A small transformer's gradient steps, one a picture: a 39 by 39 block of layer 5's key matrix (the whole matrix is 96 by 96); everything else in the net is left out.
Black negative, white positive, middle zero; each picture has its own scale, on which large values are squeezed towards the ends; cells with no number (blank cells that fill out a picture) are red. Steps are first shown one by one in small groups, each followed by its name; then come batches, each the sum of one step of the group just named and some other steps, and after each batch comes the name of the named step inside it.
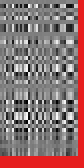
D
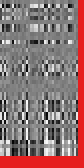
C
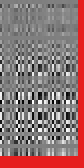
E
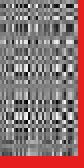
D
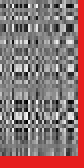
D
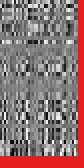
C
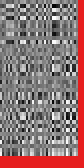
E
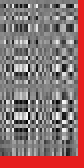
D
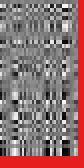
C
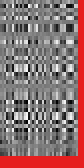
D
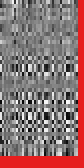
E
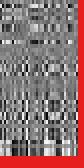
C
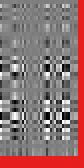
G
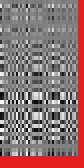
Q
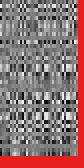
Q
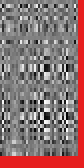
Q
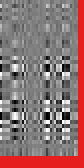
G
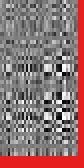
Q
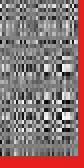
Q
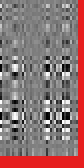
G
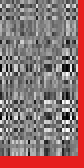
Q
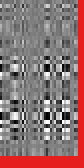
G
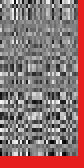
Q
